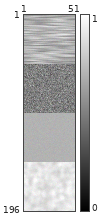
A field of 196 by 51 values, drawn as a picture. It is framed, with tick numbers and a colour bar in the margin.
The table splits into 4 rows of 1 panel. Panel 1,1: high, streaked across. Panel 2,1: middling, fine-grained. Panel 3,1: high, flat. Panel 4,1: very high, blotchy, faint in contrast.
